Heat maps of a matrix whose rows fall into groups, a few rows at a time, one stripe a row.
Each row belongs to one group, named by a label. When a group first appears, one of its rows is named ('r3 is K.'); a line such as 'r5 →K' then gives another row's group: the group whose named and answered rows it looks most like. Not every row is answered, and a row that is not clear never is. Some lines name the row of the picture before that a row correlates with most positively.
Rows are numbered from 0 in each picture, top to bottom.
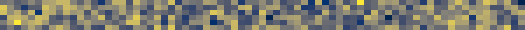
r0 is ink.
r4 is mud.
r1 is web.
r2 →web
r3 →mud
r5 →ink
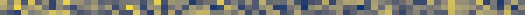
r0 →web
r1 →mud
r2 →ink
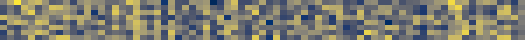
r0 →mud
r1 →ink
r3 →web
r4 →mud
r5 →ink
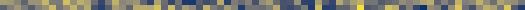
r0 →web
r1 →ink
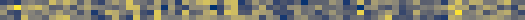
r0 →ink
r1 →mud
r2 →ink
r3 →ink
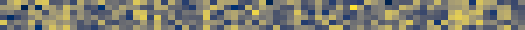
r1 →web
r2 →ink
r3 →ink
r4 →web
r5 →ink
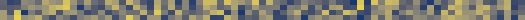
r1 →ink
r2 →web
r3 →mud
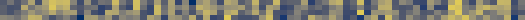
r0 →ink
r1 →ink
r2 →ink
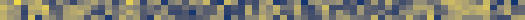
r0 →mud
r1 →web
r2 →web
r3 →web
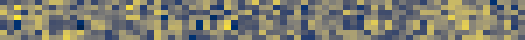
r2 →web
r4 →mud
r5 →mud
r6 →web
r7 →web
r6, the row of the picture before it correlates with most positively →3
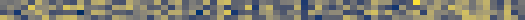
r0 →mud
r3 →web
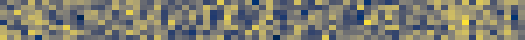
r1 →ink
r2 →mud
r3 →mud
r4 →mud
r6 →web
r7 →web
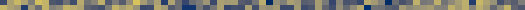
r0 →mud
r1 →web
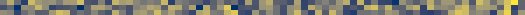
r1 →mud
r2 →ink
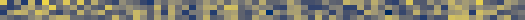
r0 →web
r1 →ink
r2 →mud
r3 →ink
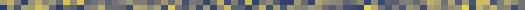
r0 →web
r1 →mud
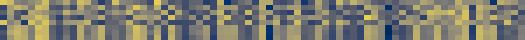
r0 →web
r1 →mud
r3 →mud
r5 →mud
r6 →mud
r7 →mud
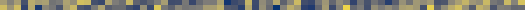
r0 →web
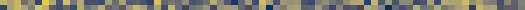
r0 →web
